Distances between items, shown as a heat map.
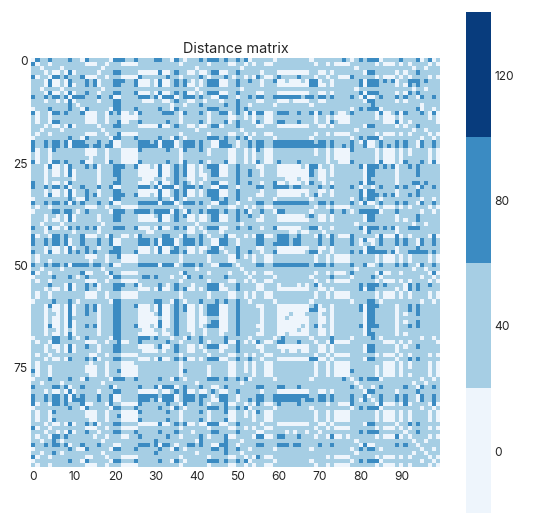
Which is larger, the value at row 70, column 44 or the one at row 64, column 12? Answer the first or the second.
the first
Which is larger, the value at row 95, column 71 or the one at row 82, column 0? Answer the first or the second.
the second
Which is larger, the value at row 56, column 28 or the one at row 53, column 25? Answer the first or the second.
the second
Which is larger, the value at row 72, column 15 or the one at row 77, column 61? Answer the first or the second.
the second
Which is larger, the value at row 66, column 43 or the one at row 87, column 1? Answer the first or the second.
the first
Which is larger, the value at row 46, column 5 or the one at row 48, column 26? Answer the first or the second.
the second
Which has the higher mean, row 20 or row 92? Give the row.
20
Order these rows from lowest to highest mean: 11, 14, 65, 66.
14, 66, 65, 11
